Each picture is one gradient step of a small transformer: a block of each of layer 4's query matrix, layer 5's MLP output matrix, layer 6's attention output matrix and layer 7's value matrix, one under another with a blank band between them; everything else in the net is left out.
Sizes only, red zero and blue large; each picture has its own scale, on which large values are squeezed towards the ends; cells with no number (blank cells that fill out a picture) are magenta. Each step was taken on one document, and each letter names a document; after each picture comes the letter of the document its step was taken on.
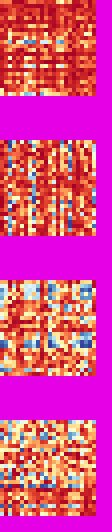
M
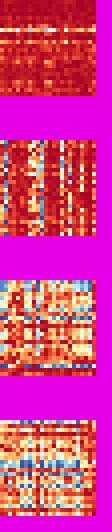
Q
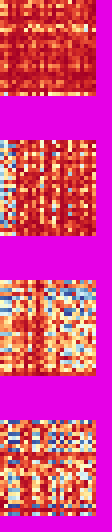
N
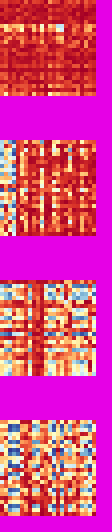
N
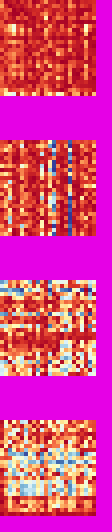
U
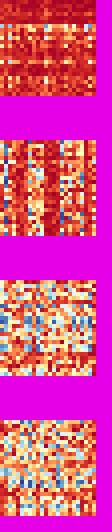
Q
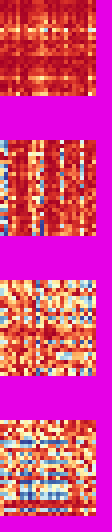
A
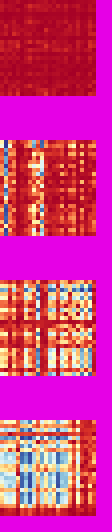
A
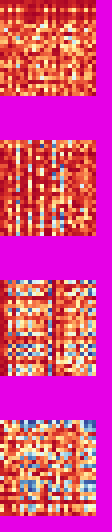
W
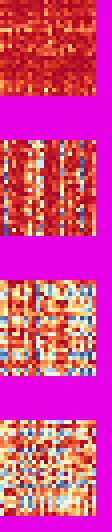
Q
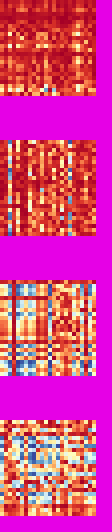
W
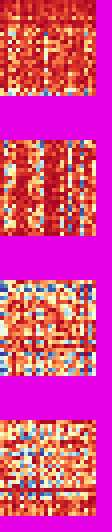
Q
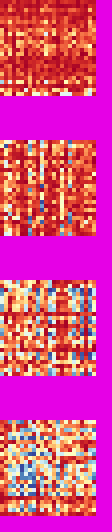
W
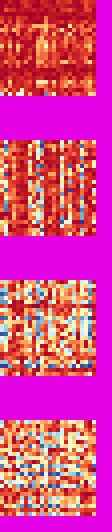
Q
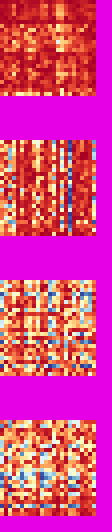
M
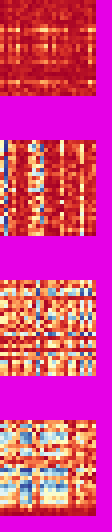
A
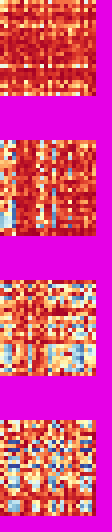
N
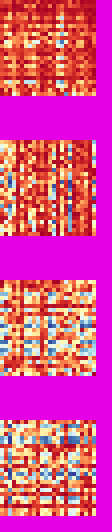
M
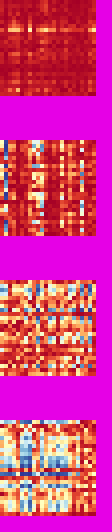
A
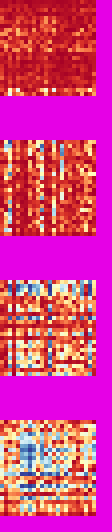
W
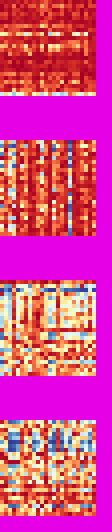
N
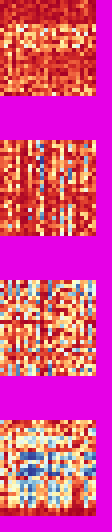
W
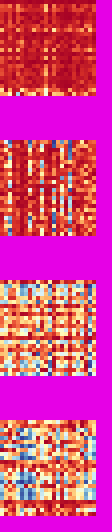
W
